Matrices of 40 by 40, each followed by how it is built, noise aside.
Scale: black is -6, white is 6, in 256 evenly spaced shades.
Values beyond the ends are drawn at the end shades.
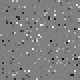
sparse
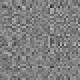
low rank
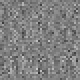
low rank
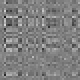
low rank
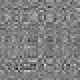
low rank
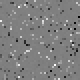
sparse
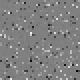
sparse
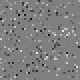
sparse
